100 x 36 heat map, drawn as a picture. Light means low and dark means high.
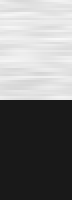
The table splits into 2 rows of 1 panel. Panel 1,1: very low, streaked across, faint in contrast. Panel 2,1: very high, flat.
